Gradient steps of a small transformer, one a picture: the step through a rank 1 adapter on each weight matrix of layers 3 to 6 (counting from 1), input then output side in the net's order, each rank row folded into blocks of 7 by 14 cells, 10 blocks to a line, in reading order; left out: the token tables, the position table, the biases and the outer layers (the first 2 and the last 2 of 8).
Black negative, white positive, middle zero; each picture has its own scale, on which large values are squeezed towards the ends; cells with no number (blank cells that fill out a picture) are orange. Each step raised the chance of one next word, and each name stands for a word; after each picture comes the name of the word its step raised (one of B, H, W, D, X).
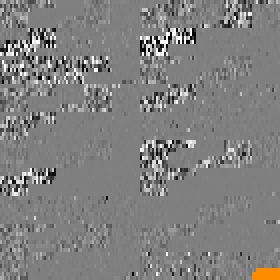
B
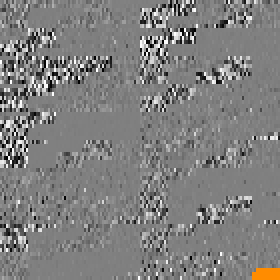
B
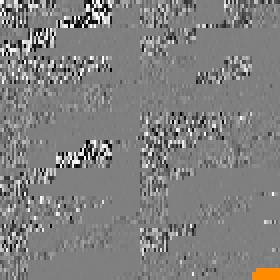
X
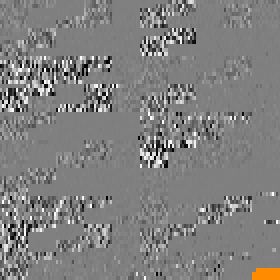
X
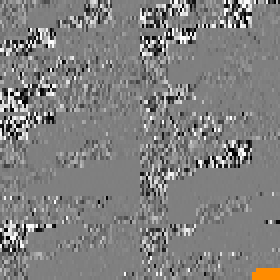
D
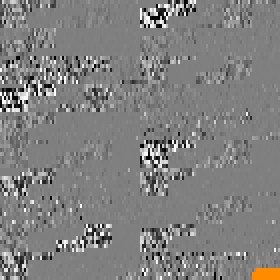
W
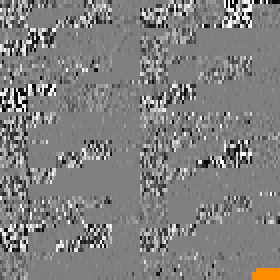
D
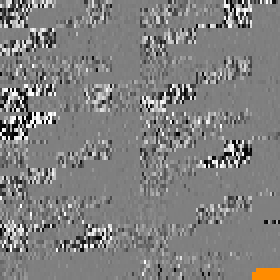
D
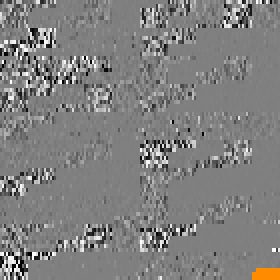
B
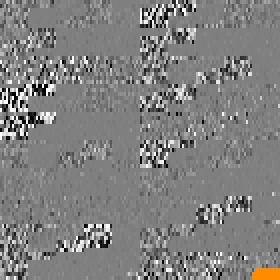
W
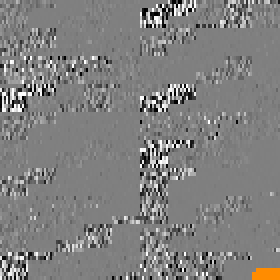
W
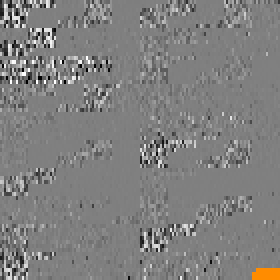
B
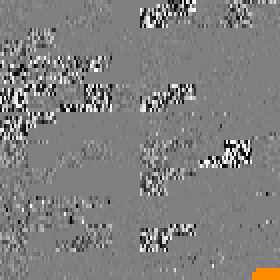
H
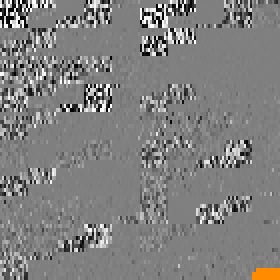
H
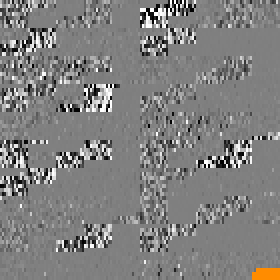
H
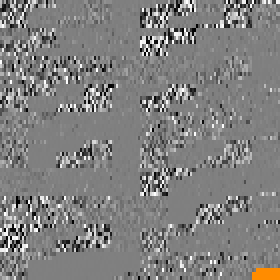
X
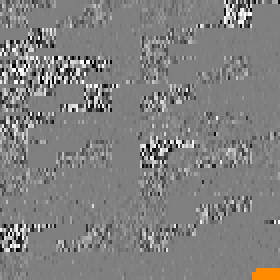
B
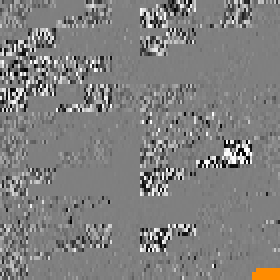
H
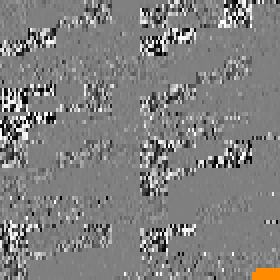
D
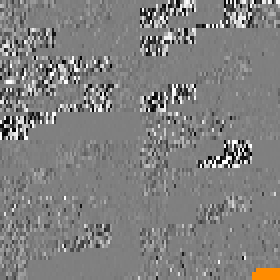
H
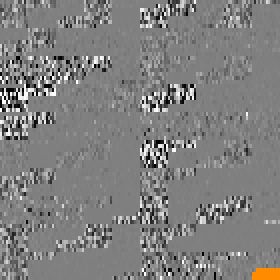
W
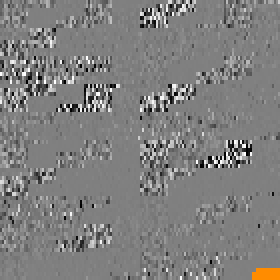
H
